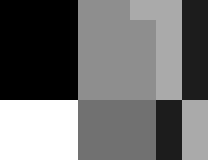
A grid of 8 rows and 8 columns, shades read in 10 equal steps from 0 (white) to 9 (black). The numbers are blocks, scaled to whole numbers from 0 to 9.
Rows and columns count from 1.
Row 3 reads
9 9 9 4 4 4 3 8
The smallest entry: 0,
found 9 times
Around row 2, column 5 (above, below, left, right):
4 4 4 4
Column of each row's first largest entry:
1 1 1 1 1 7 7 7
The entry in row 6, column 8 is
3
